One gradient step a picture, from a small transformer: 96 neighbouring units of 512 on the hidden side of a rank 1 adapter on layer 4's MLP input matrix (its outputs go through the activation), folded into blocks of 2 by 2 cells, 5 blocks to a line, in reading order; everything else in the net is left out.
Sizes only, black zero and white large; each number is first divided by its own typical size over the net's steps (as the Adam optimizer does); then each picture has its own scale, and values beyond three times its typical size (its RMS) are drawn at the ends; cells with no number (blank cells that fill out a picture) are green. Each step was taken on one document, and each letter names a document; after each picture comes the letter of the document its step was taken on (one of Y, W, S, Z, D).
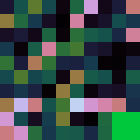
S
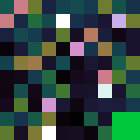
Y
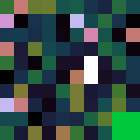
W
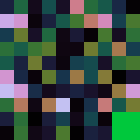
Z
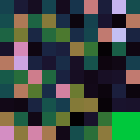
S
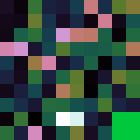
W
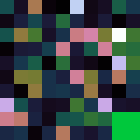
S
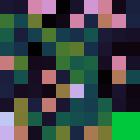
S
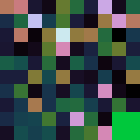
Y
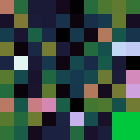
Z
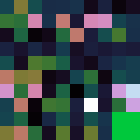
Z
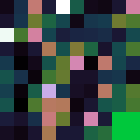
Y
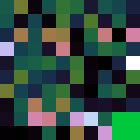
Y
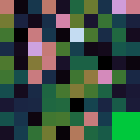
Z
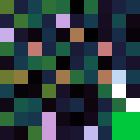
Z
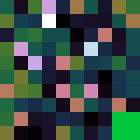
S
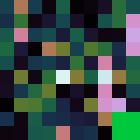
Y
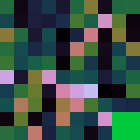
S
